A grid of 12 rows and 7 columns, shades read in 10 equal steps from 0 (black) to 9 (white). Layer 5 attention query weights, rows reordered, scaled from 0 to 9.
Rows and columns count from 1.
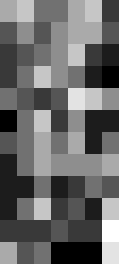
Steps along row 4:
up up down down down down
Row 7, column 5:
6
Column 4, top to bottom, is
4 5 5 5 3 2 4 5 1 2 3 0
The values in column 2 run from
1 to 7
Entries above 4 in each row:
4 4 2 2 3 2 2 5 0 2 1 2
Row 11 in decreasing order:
9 3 2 2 2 2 2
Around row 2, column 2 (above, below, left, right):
7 3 3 3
